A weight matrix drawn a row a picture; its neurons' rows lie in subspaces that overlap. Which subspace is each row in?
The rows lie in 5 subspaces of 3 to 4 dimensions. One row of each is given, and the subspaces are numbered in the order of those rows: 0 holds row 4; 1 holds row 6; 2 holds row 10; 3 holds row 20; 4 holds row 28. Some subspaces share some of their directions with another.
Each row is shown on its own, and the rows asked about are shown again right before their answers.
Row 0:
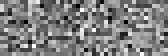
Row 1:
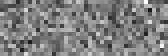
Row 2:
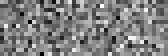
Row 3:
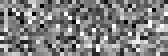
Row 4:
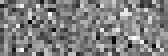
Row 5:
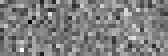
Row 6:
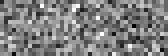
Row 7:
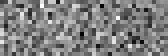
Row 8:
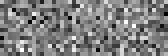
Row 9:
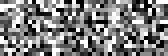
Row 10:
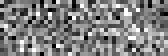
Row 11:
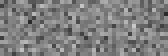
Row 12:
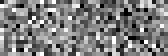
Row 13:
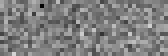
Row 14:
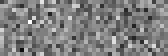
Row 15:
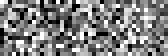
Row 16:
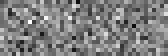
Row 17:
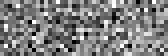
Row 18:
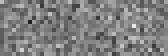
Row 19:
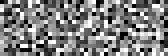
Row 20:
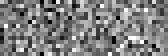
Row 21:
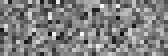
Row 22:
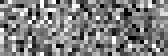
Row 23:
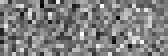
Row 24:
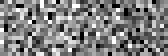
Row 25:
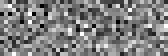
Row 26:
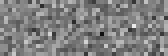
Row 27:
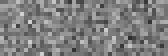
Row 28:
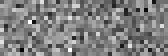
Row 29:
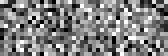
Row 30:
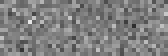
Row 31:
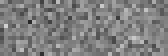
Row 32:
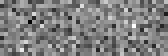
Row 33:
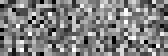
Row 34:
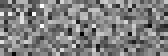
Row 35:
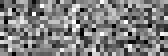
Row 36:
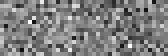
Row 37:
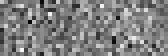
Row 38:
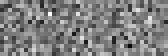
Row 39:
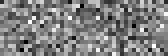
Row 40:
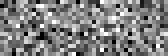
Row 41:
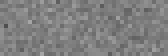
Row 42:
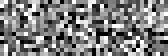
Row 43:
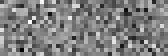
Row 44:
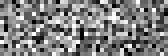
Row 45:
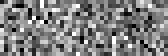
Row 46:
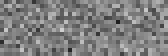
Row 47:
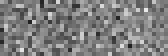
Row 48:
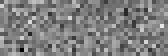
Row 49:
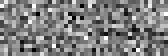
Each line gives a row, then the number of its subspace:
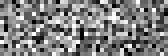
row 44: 4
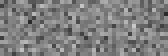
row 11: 2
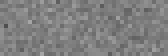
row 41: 3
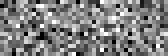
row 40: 0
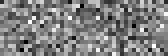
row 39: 1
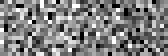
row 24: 4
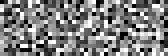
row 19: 1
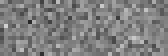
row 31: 3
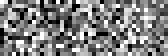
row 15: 0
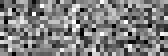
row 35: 1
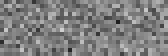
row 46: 4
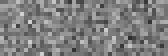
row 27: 3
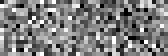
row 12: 0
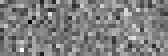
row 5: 2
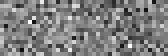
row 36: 4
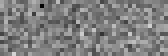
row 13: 1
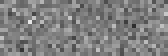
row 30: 0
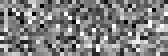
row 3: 0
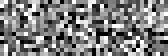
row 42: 2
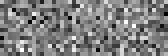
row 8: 0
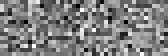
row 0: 1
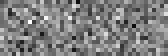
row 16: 0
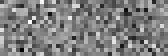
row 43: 4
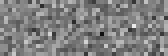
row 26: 1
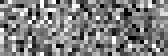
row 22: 2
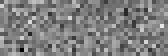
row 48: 4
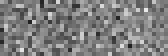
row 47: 4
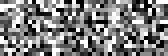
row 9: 3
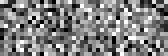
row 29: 4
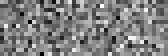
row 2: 3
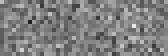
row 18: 1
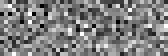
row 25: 4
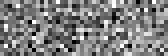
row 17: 4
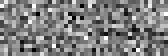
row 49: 2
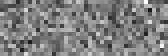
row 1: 3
